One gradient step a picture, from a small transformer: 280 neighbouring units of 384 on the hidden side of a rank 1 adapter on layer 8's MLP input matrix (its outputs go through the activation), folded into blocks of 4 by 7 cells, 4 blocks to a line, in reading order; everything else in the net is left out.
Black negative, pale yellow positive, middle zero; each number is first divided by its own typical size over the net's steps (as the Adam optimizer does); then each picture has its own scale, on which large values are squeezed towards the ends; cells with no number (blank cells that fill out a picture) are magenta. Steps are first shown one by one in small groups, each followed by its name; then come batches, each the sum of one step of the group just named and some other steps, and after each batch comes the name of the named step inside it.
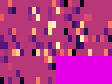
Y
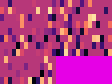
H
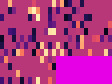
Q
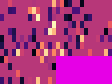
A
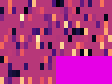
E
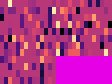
A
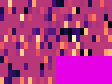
E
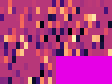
H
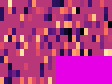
E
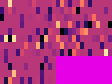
Q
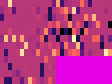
Y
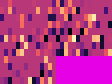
H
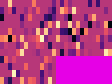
Y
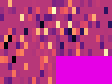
Y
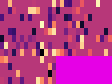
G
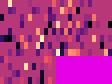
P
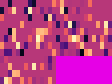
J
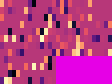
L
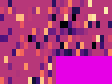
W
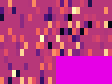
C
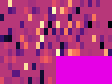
P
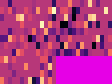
W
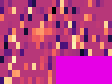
J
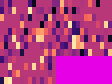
J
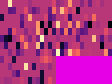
P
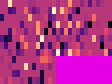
P
